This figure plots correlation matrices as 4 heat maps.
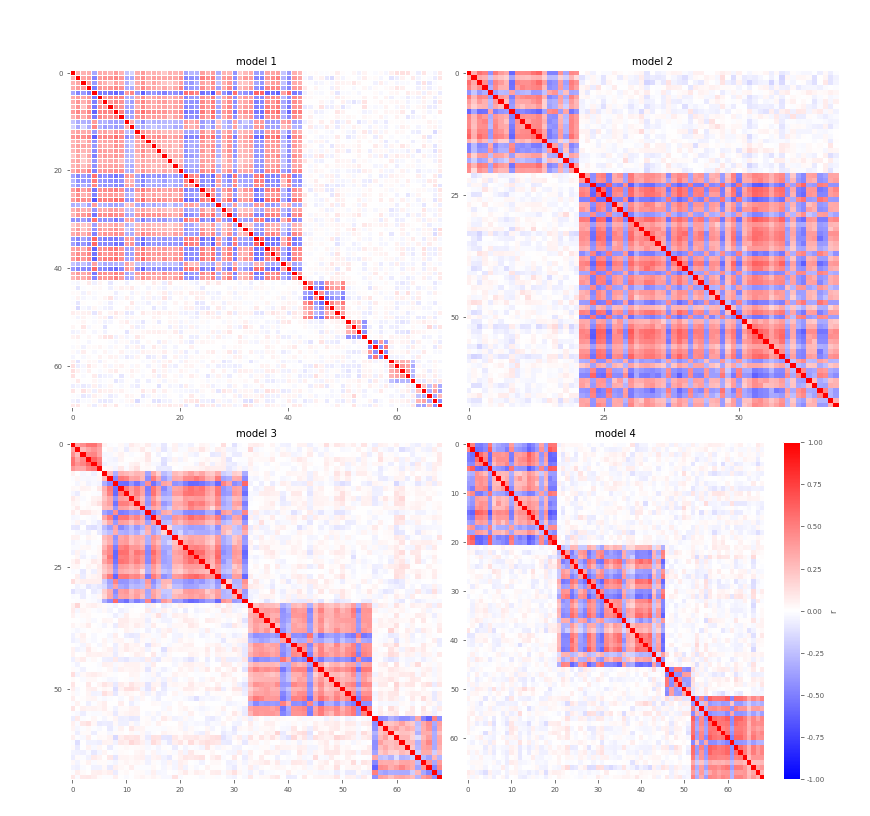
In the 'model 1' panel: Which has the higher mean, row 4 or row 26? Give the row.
26
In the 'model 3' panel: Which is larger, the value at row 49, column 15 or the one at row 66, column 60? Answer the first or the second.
the second
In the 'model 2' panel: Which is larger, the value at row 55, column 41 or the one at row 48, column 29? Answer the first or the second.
the second
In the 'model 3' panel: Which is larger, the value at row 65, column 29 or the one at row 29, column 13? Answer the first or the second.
the first
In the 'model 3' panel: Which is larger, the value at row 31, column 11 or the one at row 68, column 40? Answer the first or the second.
the first
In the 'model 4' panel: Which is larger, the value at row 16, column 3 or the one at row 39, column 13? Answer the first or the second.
the first
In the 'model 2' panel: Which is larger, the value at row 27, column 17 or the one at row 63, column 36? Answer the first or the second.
the second
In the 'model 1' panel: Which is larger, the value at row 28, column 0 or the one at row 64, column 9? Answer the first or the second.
the first
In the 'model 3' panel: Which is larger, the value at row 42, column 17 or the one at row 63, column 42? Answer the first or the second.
the second
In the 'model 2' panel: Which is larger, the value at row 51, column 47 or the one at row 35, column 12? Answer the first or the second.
the second
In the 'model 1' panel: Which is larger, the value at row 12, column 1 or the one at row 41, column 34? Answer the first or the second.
the first
